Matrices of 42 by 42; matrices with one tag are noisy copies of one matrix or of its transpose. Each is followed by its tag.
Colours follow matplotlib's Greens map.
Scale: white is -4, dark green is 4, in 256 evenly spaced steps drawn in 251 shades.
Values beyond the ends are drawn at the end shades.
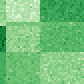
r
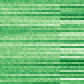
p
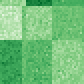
r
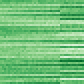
p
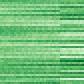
p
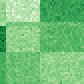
r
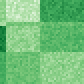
r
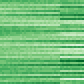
p
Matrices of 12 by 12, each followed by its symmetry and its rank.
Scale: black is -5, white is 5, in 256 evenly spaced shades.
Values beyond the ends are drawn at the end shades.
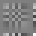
symmetric, rank one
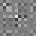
symmetric, rank two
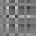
neither, rank one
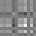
symmetric, rank one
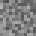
antisymmetric, full rank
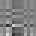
neither, rank one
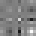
symmetric, rank one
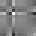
symmetric, rank one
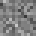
antisymmetric, full rank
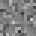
antisymmetric, full rank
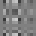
neither, rank one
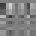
neither, rank one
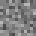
antisymmetric, full rank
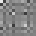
symmetric, rank two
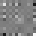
symmetric, rank two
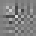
symmetric, rank two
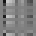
neither, rank one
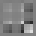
symmetric, rank one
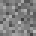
antisymmetric, full rank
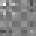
symmetric, rank two
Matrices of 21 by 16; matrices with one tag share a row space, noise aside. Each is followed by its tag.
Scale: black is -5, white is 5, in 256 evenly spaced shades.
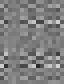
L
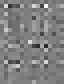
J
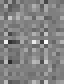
J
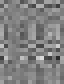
L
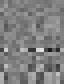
L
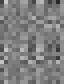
L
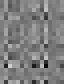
J
